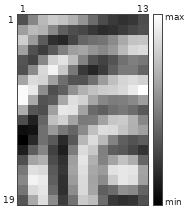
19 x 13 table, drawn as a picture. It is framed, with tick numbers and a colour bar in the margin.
Rings spread out from the bottom right. There is no overall slope. Neither half mirrors the other. No single row or column stands out from its neighbours. The ninth with the highest average is the middle right.
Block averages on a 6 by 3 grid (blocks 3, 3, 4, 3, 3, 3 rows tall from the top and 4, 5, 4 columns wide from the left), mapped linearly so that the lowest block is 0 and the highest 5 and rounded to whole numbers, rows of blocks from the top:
411
333
445
044
244
533
